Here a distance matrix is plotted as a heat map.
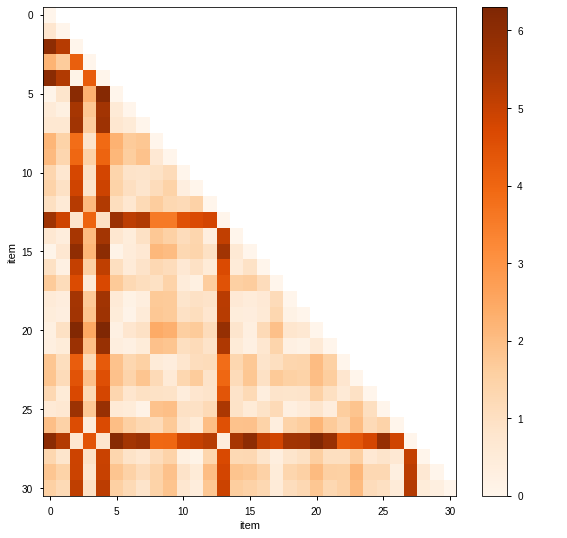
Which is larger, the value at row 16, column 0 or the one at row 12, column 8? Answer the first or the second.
the second
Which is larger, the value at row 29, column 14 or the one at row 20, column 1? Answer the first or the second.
the first
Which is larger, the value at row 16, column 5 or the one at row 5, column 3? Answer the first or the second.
the second
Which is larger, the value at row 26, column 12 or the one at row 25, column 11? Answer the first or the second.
the first
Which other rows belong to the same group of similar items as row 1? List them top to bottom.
0, 3, 5, 6, 7, 8, 9, 10, 11, 12, 14, 15, 16, 17, 18, 19, 20, 21, 22, 23, 24, 25, 26, 28, 29, 30
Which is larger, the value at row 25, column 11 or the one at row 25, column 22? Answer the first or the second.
the second
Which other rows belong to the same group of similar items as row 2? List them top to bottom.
4, 13, 27
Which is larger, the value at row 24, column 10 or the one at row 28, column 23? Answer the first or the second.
the second
